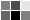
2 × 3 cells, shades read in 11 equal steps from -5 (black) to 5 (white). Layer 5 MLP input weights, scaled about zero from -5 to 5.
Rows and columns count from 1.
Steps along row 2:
down up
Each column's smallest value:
-1 -5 0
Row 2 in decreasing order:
0 -1 -5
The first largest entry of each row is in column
3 3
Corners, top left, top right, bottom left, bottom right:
0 4 -1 0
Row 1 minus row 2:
1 3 4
